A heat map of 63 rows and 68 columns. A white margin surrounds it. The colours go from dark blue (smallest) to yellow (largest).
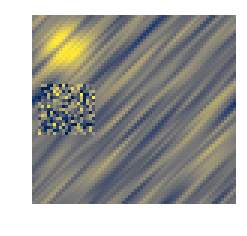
Streaks slant up to the right. The top left is the ninth with the highest average. One bump rises in the top left. In the middle left lies a patch that is rougher than the rest. The middle left is the roughest part.
